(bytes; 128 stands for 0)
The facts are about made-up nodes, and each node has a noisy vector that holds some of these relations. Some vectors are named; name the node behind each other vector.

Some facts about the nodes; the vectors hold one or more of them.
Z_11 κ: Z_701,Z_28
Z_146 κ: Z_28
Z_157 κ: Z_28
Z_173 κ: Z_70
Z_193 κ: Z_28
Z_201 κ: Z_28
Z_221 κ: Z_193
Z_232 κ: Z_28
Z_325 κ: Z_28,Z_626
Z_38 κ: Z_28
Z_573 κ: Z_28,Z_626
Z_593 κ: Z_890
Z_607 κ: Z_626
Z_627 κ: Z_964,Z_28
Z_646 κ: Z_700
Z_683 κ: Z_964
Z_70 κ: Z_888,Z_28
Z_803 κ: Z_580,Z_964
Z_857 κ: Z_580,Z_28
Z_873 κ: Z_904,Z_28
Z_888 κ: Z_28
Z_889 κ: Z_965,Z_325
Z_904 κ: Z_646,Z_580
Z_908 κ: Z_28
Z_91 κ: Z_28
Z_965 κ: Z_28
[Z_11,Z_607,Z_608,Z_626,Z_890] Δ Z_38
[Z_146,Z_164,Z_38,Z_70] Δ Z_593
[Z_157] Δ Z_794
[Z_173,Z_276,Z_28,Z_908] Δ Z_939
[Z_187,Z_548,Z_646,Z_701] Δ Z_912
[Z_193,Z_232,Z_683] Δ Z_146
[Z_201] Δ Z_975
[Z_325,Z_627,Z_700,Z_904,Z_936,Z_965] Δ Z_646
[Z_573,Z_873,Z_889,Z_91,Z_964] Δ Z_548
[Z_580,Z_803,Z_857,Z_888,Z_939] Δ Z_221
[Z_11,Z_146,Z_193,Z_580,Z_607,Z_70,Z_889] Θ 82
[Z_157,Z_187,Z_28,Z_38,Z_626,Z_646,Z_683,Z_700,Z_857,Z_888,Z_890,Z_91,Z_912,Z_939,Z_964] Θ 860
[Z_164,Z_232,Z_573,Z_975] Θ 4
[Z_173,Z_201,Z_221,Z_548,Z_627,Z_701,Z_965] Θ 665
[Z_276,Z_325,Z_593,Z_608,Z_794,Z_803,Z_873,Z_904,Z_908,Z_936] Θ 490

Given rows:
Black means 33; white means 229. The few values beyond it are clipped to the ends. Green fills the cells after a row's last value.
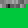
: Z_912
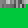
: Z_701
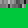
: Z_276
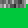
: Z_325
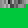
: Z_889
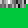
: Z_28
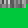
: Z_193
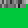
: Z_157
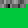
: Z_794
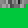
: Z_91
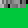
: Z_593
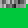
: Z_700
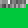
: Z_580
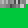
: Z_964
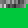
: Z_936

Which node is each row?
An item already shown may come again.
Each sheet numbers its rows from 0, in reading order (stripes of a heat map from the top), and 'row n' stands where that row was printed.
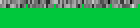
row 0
Z_608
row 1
Z_157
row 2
Z_11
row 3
Z_276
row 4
Z_873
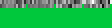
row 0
Z_908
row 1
Z_146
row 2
Z_700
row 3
Z_28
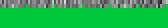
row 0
Z_38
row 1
Z_201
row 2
Z_193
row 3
Z_221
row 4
Z_607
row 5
Z_157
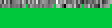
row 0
Z_232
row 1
Z_70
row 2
Z_890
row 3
Z_627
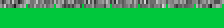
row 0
Z_904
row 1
Z_888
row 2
Z_548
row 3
Z_232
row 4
Z_146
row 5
Z_683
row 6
Z_187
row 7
Z_646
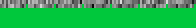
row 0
Z_11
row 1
Z_626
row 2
Z_173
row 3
Z_975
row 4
Z_164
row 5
Z_700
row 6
Z_939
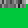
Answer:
Z_157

